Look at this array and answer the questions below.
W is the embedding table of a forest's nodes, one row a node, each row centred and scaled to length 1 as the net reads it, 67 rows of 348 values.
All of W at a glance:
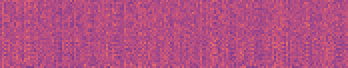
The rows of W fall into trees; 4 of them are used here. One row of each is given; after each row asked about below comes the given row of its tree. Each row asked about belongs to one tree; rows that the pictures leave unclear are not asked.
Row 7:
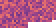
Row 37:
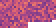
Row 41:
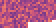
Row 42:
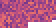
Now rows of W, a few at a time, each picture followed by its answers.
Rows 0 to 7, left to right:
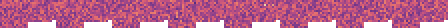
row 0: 37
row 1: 37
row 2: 42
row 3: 7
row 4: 7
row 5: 41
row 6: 41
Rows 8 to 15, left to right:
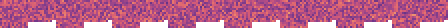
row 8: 37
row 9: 42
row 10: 42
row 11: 7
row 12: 42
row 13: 7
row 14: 37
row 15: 41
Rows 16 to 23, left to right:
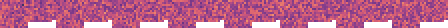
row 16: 41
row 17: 42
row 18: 42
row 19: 41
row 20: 41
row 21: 37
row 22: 42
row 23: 7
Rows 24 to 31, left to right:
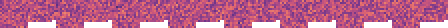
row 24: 42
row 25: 42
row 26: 42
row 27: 37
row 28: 41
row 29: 7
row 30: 41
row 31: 37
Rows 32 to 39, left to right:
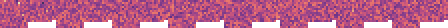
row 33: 42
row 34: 42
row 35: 41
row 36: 7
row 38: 37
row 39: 7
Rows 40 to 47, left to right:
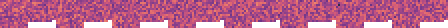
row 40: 37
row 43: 42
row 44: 37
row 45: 37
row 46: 42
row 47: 41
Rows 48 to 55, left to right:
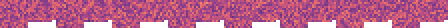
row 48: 37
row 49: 37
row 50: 42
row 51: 37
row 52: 37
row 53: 37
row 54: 42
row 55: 42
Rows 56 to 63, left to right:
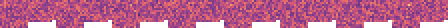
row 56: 37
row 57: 37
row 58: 42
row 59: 37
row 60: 37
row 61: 7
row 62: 41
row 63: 7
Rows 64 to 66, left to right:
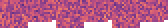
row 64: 41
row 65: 41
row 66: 42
